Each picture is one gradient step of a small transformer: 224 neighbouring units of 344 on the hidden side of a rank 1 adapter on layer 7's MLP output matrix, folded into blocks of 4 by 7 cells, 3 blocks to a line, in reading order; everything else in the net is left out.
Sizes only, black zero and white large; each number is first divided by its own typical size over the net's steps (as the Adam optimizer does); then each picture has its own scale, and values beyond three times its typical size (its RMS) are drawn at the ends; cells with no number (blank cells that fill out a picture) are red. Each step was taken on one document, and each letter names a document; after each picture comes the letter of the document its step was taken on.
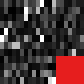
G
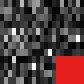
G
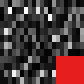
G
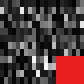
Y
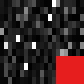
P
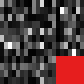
G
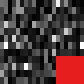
P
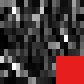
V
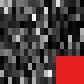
G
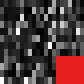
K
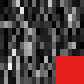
Y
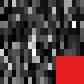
Y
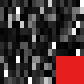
Y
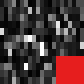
P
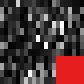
K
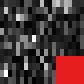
P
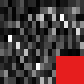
K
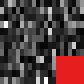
Y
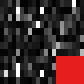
V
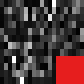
G
